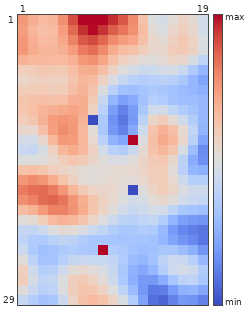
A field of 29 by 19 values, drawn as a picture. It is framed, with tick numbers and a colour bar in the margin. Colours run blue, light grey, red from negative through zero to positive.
Neither half mirrors the other. On average the colour sits 50% of the way up the scale. Values change most from cell to cell in the centre. There is an overall slope up to the top left. The ninth with the lowest average is the bottom right. The texture is blotchy. Four lone cells stand out: two far higher and two far lower than their neighbours.
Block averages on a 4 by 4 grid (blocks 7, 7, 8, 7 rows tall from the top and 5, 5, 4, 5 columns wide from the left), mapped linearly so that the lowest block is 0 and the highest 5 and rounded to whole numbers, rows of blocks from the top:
4 5 3 2 / 3 2 1 1 / 4 3 2 1 / 1 2 0 0
